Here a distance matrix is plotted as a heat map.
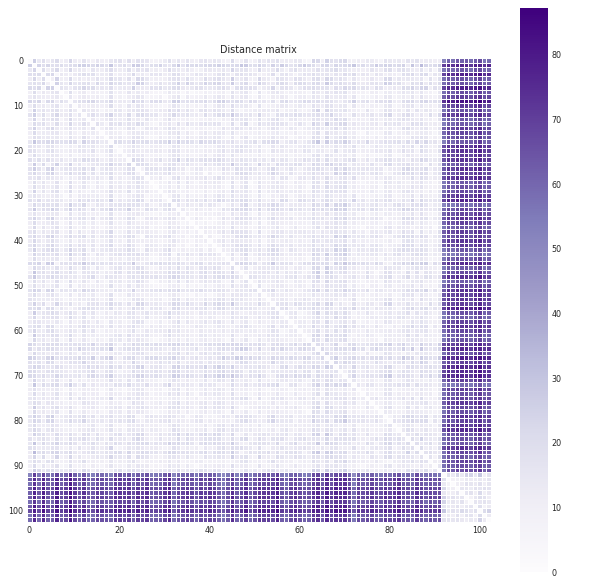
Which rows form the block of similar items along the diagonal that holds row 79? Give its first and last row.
0 to 91
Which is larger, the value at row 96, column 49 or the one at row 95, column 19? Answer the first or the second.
the second
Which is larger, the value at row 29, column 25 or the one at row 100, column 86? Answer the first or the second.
the second
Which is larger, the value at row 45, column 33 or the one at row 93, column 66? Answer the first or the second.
the second
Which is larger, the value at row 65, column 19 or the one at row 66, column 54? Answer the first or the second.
the second
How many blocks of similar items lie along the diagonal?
2
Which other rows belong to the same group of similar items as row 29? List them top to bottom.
0, 1, 2, 3, 4, 5, 6, 7, 8, 9, 10, 11, 12, 13, 14, 15, 16, 17, 18, 19, 20, 21, 22, 23, 24, 25, 26, 27, 28, 30, 31, 32, 33, 34, 35, 36, 37, 38, 39, 40, 41, 42, 43, 44, 45, 46, 47, 48, 49, 50, 51, 52, 53, 54, 55, 56, 57, 58, 59, 60, 61, 62, 63, 64, 65, 66, 67, 68, 69, 70, 71, 72, 73, 74, 75, 76, 77, 78, 79, 80, 81, 82, 83, 84, 85, 86, 87, 88, 89, 90, 91
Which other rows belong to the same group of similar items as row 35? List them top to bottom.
0, 1, 2, 3, 4, 5, 6, 7, 8, 9, 10, 11, 12, 13, 14, 15, 16, 17, 18, 19, 20, 21, 22, 23, 24, 25, 26, 27, 28, 29, 30, 31, 32, 33, 34, 36, 37, 38, 39, 40, 41, 42, 43, 44, 45, 46, 47, 48, 49, 50, 51, 52, 53, 54, 55, 56, 57, 58, 59, 60, 61, 62, 63, 64, 65, 66, 67, 68, 69, 70, 71, 72, 73, 74, 75, 76, 77, 78, 79, 80, 81, 82, 83, 84, 85, 86, 87, 88, 89, 90, 91
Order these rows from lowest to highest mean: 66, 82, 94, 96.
82, 66, 94, 96
